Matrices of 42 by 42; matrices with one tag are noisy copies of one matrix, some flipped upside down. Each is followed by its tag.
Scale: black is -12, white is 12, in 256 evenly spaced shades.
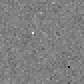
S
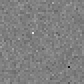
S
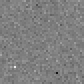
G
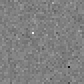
S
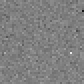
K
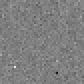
G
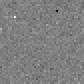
G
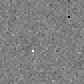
S
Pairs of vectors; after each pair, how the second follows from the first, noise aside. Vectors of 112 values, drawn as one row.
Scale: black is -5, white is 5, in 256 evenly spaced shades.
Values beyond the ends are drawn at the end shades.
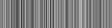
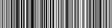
scaled up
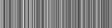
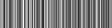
scaled up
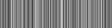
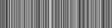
reversed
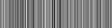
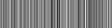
reversed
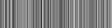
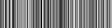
scaled up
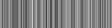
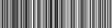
scaled up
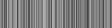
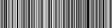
scaled up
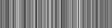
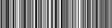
scaled up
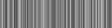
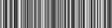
scaled up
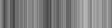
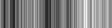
scaled up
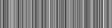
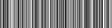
scaled up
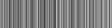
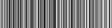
scaled up
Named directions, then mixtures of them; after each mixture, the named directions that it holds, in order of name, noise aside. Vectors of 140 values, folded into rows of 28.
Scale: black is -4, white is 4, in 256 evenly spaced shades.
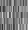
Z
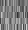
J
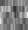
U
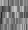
J, U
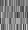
J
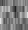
U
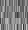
J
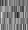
J, U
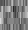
U, Z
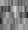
U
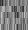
J, U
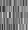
Z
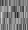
J, U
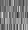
J, Z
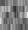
U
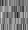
J, U
